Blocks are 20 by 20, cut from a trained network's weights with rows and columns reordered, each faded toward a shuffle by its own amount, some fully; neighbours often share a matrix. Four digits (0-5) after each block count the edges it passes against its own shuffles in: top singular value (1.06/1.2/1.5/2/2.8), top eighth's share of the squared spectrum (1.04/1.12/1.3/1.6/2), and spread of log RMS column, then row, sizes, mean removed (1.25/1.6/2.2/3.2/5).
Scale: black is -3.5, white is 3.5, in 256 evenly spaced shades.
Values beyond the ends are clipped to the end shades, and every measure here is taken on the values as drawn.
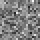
1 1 0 0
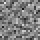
2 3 0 0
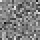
2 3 1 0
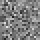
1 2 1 0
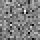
2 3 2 0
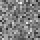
1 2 0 0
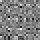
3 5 1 2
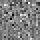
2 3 0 1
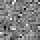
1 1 0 0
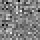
1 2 0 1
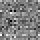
2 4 1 1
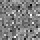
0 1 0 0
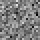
1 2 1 0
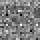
2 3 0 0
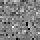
0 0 0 0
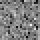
0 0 0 0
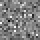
0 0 0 0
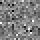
1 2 0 0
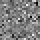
0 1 0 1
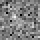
0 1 0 0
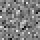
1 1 0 0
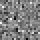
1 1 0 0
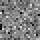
1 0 0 0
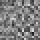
3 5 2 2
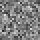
1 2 0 0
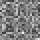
3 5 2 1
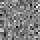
2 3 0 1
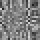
3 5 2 0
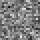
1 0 0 0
